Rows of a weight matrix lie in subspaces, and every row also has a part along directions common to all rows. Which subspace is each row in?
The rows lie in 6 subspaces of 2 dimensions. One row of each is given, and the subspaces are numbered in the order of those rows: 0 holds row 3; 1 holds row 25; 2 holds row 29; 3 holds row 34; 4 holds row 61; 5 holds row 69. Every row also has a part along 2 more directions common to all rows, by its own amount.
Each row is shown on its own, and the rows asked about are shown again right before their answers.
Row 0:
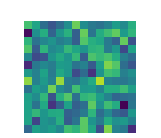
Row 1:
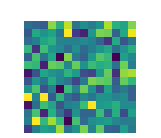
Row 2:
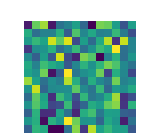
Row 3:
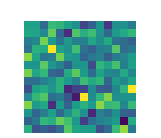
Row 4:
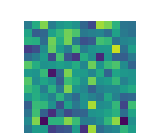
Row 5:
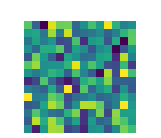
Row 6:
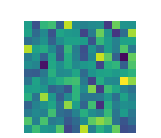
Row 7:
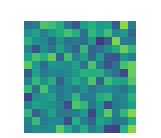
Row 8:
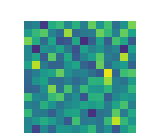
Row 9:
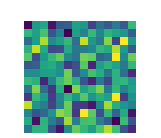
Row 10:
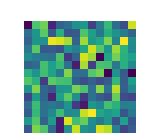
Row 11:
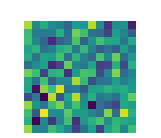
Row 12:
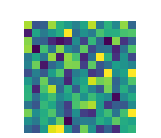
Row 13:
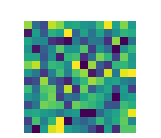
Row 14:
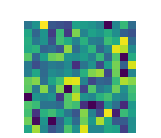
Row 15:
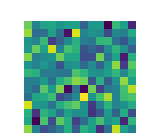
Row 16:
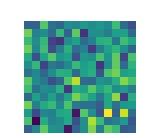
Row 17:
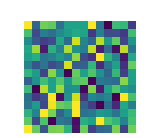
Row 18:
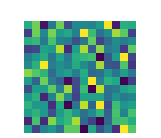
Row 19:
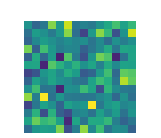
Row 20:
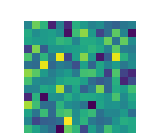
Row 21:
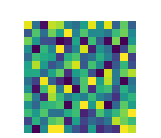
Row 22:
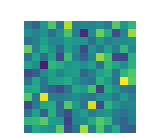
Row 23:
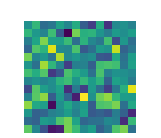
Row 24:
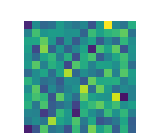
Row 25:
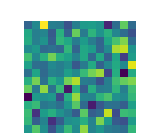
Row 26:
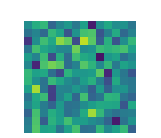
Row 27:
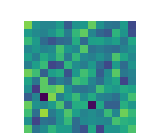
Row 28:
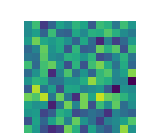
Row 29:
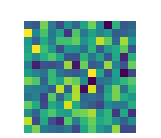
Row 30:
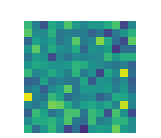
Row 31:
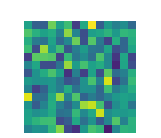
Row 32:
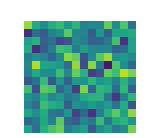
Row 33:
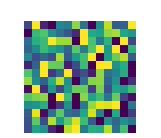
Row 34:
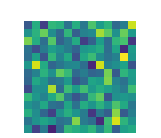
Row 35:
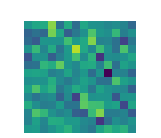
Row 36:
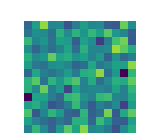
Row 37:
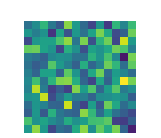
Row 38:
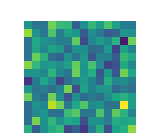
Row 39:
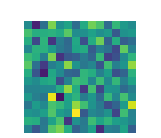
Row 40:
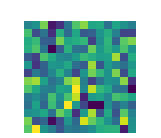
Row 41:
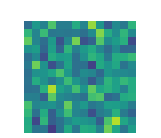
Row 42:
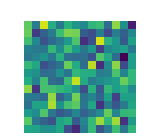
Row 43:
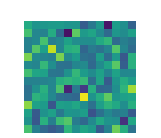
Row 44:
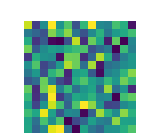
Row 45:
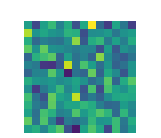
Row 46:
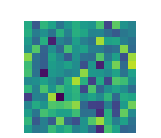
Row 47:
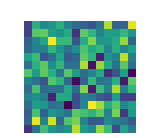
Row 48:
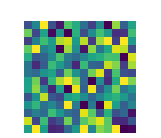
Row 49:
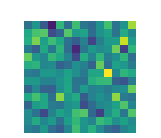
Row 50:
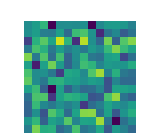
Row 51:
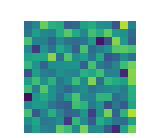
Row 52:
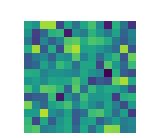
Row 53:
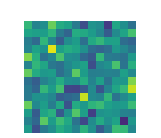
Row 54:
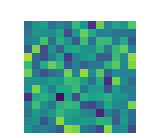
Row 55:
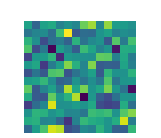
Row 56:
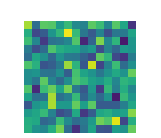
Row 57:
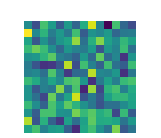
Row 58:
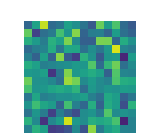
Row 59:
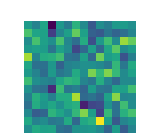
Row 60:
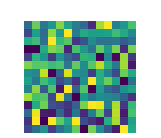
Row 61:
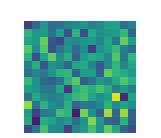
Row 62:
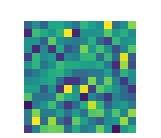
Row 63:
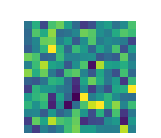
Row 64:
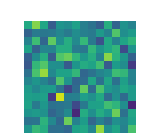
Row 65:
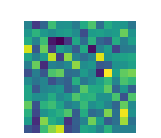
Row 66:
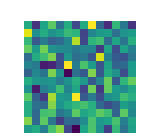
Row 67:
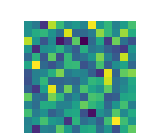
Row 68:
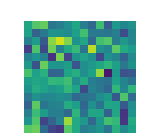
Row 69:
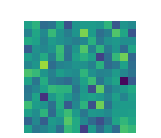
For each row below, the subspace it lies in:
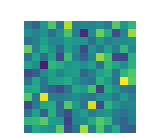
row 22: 5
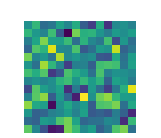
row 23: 0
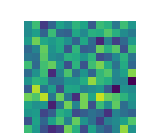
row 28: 0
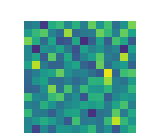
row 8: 3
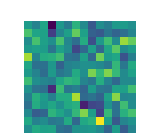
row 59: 3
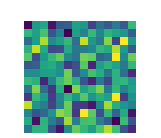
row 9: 4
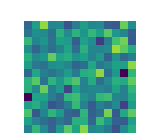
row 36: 1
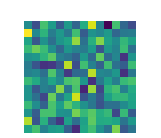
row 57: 2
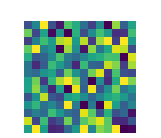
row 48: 5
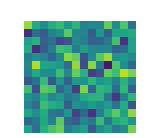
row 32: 2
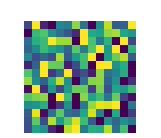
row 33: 1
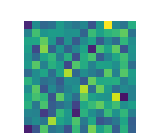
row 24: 4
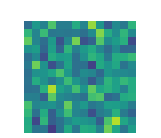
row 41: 3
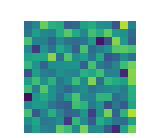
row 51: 1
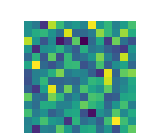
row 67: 3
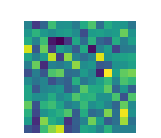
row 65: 4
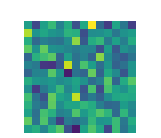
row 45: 2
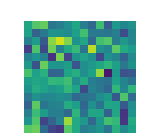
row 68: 4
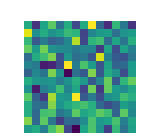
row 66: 2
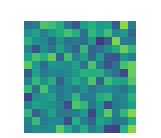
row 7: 1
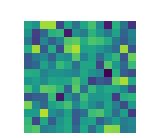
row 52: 3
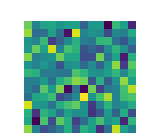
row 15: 0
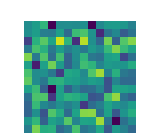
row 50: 3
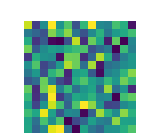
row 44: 3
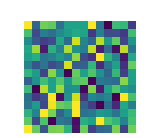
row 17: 4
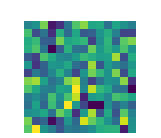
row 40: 0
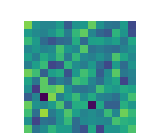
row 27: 5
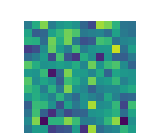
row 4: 4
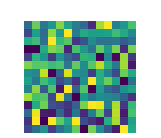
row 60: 4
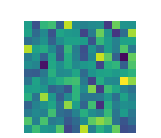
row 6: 5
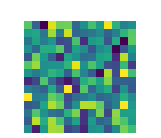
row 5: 1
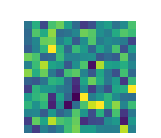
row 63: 0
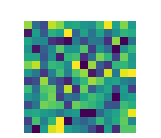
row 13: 2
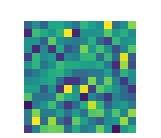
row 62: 0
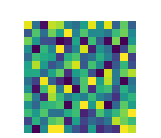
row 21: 5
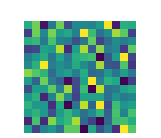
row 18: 5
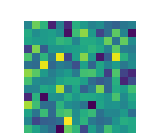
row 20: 5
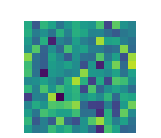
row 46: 2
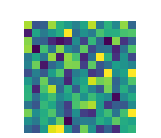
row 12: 1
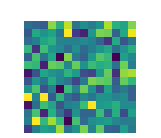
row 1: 5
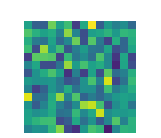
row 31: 2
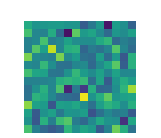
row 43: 0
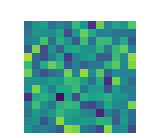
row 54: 2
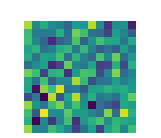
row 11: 5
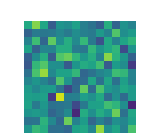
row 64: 2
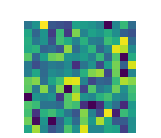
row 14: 1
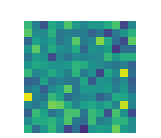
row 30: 1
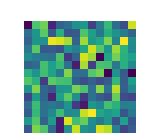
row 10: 0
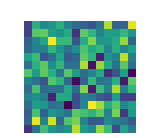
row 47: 0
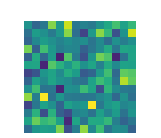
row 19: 5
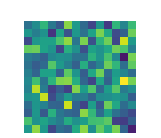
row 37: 5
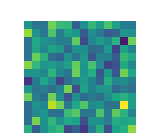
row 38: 1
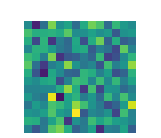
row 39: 2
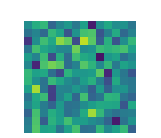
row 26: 3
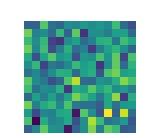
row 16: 4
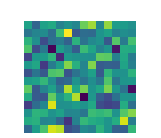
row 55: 0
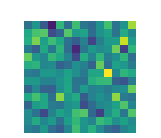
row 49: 3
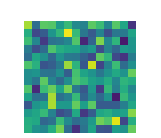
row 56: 4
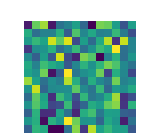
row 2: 4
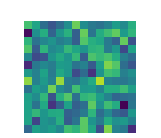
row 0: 1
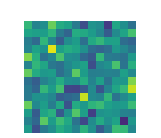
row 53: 0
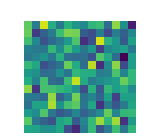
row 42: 4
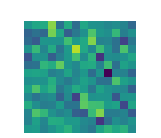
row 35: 3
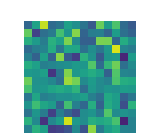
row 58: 4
